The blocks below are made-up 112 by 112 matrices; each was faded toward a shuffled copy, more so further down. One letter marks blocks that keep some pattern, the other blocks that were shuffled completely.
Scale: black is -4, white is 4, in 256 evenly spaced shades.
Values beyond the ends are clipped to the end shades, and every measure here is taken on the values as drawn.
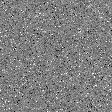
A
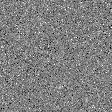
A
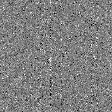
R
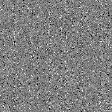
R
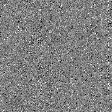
R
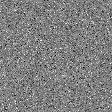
A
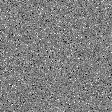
A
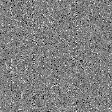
R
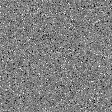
A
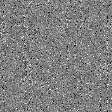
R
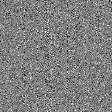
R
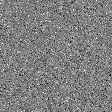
A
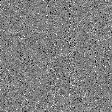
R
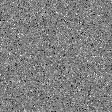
A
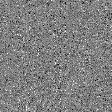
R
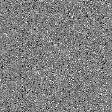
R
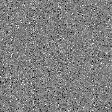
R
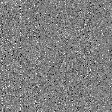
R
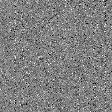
R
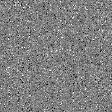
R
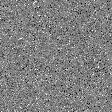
A
